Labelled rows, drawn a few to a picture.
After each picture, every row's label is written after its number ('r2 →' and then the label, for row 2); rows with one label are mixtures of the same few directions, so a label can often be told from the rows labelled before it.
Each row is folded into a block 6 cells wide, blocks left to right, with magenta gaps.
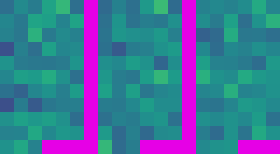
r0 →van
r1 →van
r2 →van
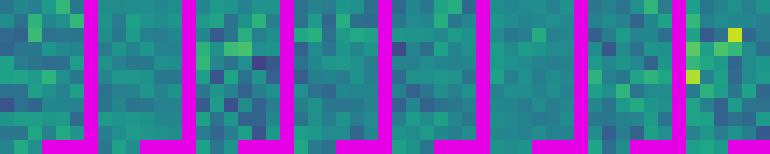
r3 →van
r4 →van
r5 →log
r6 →van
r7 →van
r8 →log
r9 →van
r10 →log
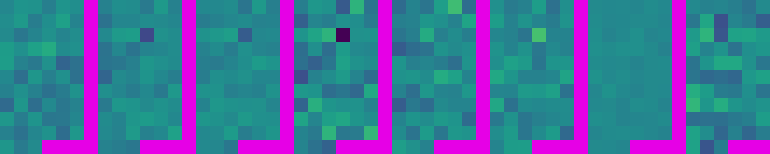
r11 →log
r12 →log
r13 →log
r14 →log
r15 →van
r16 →log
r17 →log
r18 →van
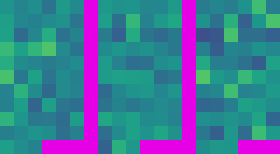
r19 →log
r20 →van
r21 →van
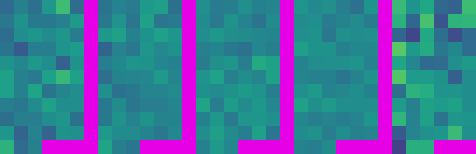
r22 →van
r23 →van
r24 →log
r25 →van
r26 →van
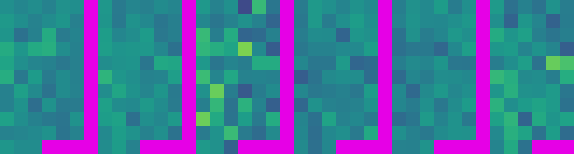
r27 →log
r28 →log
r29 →log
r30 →log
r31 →log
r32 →log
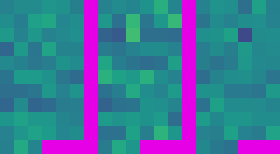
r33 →van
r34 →van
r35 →log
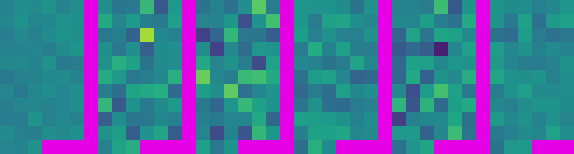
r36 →log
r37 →log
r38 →van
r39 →van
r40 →log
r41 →van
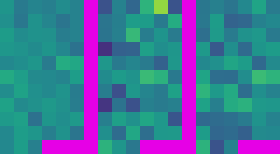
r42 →log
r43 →van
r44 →van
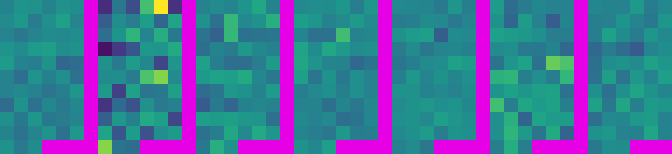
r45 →log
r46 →van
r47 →van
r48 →log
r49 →log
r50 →log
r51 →log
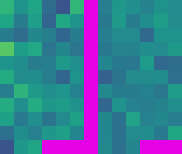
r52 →van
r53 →log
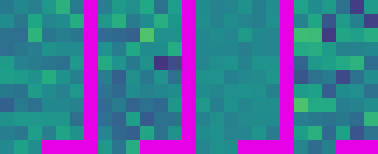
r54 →van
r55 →log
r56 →log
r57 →van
